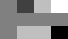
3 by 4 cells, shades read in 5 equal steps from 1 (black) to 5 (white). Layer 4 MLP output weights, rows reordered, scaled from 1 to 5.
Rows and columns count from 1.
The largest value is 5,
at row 1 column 4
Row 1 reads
3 2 4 5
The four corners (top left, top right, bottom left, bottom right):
3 5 3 1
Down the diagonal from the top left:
3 3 4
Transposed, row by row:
3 3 3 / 2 3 4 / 4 3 4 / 5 3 1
